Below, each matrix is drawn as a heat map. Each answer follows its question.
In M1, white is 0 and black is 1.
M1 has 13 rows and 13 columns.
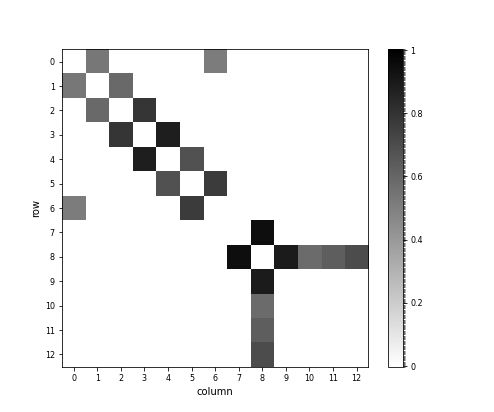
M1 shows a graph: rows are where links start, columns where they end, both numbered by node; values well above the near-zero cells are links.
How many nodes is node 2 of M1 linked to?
2
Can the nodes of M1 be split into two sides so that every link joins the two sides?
no
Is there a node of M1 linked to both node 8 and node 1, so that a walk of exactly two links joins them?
no
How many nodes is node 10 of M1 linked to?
1
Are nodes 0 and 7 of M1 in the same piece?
no
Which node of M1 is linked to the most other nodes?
node 8
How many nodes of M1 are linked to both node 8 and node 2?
0
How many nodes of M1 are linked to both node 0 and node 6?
0
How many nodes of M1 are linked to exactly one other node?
5
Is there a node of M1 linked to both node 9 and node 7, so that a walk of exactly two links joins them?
yes
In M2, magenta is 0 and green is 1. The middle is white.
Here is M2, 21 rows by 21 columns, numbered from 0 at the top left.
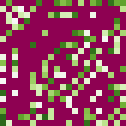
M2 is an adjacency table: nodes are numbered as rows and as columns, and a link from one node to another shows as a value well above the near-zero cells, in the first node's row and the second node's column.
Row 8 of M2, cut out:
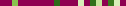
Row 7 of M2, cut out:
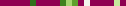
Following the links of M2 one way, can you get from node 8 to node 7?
yes
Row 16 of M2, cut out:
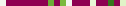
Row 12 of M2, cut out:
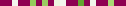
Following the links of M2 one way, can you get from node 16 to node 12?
yes
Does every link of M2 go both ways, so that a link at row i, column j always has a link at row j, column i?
yes
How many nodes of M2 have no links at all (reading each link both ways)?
0
